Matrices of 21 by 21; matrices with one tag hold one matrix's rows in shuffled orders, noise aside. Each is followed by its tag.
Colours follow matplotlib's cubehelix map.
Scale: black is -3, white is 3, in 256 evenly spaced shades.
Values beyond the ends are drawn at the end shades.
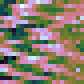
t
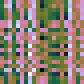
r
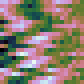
t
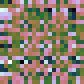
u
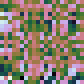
u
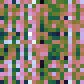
r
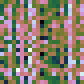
r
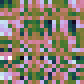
u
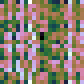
r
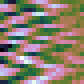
t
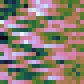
t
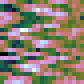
t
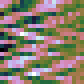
t
